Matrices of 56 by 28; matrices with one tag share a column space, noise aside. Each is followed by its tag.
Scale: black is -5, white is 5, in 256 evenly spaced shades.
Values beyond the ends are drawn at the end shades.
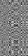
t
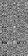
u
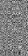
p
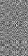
t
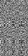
t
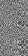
t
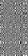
u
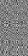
t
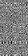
u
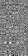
u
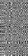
u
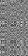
t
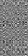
t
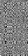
u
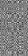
p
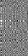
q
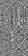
q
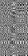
u
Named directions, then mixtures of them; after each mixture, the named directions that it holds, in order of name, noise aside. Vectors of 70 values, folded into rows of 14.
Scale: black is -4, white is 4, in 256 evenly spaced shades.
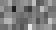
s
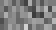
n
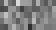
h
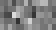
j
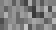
n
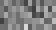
n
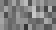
n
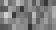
h, j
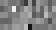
n, s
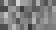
h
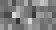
j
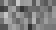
h
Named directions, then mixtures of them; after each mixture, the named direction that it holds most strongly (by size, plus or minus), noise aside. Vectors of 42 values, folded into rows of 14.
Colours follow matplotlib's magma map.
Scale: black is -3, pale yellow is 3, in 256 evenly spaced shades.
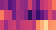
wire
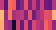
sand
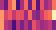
sand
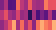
wire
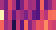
sand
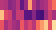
wire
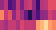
wire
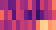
wire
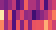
sand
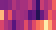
wire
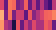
sand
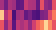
wire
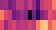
wire
